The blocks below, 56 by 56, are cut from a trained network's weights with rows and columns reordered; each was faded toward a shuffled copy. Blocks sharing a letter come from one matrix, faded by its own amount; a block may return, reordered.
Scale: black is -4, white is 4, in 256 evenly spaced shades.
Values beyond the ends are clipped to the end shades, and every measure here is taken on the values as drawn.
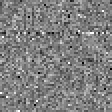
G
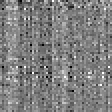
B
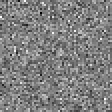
G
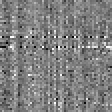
B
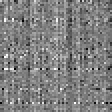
B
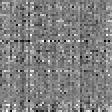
B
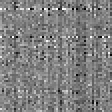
B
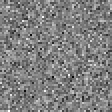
G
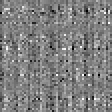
B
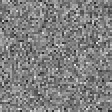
G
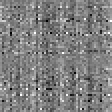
B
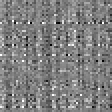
B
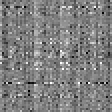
B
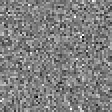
G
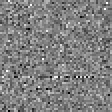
G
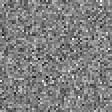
G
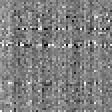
B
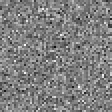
G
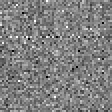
G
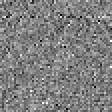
G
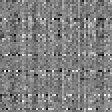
B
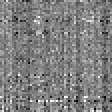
B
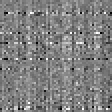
B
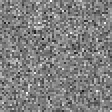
G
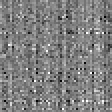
B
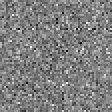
G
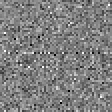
G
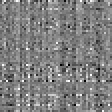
B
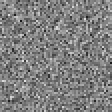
G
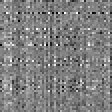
B
